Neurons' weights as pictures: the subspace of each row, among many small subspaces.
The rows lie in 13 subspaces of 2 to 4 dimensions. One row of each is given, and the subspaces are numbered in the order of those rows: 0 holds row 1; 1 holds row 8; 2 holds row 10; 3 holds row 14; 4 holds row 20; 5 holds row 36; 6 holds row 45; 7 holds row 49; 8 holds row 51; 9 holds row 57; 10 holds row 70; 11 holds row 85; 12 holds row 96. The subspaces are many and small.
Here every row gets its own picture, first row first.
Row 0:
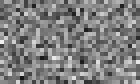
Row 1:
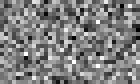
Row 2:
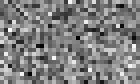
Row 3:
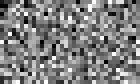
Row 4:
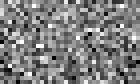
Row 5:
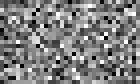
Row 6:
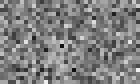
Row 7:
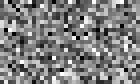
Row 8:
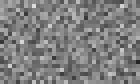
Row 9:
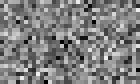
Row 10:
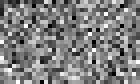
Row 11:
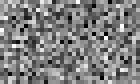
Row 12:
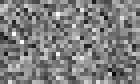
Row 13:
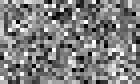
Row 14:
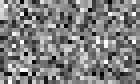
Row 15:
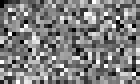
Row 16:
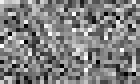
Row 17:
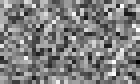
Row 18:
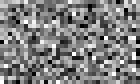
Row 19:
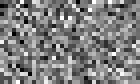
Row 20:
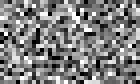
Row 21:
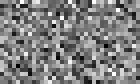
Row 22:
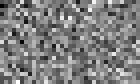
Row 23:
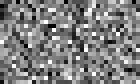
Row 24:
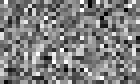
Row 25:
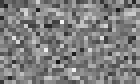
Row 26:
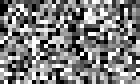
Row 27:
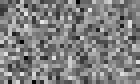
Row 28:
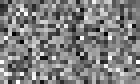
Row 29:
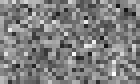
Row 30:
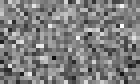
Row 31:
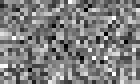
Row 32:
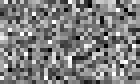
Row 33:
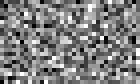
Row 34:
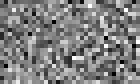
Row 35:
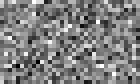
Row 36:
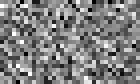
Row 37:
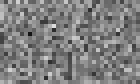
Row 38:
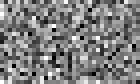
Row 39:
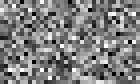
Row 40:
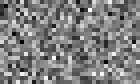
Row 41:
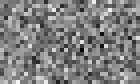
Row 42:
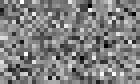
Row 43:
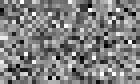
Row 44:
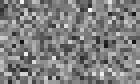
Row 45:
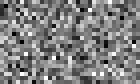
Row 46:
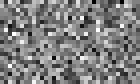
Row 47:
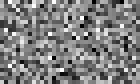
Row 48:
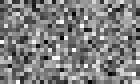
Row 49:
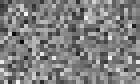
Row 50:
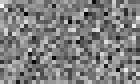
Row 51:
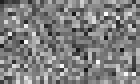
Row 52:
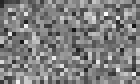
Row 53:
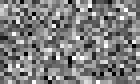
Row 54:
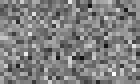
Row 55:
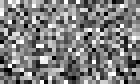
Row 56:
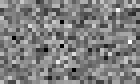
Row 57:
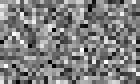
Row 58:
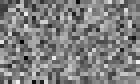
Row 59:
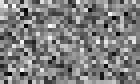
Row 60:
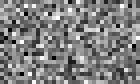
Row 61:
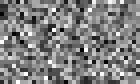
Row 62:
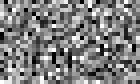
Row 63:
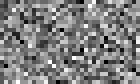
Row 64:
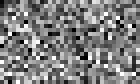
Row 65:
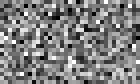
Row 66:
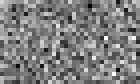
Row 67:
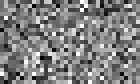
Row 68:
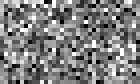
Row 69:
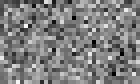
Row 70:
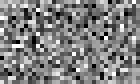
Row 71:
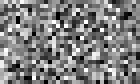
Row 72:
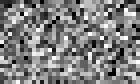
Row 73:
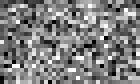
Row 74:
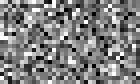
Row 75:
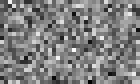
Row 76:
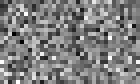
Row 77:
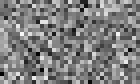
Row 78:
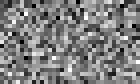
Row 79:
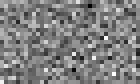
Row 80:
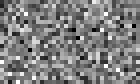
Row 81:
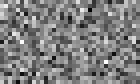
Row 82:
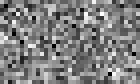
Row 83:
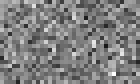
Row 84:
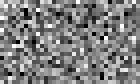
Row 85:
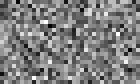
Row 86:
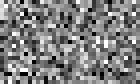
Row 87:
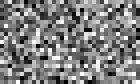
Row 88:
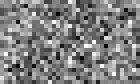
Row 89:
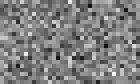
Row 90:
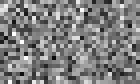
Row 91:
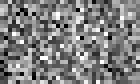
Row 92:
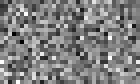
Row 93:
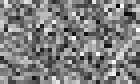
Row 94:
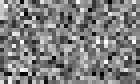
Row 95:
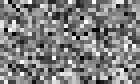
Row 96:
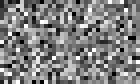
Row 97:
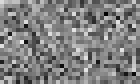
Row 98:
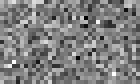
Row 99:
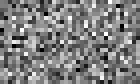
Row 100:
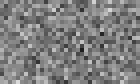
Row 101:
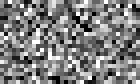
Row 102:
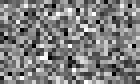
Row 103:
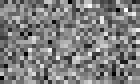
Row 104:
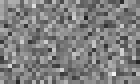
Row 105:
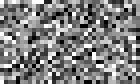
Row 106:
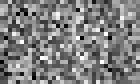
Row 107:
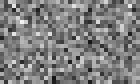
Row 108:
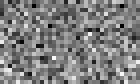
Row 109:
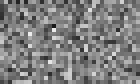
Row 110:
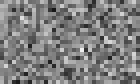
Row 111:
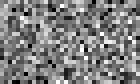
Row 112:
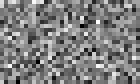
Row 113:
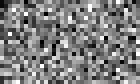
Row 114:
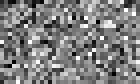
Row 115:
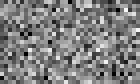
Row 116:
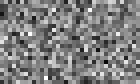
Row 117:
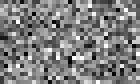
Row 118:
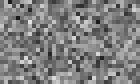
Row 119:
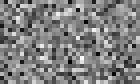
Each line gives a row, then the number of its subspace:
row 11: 10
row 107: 4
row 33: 3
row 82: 12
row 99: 10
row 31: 10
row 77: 11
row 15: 8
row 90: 12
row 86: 3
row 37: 11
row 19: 5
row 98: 0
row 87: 4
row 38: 9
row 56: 10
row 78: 0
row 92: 7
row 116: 9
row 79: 3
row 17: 0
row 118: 4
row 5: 10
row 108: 2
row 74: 4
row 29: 0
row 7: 1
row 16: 8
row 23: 11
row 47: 1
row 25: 10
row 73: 12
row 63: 9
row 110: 11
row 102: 4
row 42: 3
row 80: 8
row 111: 11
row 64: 8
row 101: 4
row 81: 6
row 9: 10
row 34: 9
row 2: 2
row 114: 0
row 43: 3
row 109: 11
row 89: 6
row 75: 4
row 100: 11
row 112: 12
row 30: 2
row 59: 10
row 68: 2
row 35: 12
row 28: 7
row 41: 11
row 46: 0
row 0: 4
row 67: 11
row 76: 7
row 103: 9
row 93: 0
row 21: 5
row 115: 9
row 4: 2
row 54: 6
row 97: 8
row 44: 3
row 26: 7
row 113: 5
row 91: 7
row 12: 12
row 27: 12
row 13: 1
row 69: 2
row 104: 1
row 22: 5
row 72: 0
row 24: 11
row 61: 9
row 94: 3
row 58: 12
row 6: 10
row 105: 12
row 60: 1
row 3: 5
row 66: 5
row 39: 10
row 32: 9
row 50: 8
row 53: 6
